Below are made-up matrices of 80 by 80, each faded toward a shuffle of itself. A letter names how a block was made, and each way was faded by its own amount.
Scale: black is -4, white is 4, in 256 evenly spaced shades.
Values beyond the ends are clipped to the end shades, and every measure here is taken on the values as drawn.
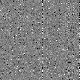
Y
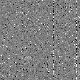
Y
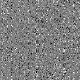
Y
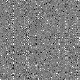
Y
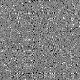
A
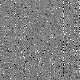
Y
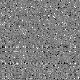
A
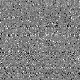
A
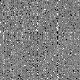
Y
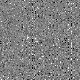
Y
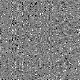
Y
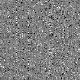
Y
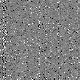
Y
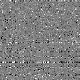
A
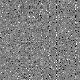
Y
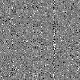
Y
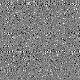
A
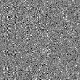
Y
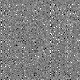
Y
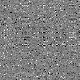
A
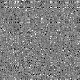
A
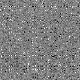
A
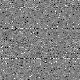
A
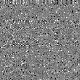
A
